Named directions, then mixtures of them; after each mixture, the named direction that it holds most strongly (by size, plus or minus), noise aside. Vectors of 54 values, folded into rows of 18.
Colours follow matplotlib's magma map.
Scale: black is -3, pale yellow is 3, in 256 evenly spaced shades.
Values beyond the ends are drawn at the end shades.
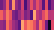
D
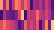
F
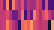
D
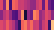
F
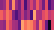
D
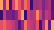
F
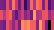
D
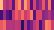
D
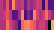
D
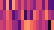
D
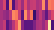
D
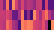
D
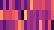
F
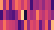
F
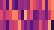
F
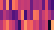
F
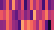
D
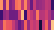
F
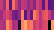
D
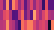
D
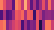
D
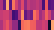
D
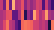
D
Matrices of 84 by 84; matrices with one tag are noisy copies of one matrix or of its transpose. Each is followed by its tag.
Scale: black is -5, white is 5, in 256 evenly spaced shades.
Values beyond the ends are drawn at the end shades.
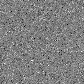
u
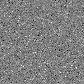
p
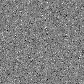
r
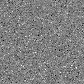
p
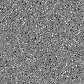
p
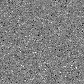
p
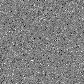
u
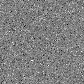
u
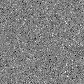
p
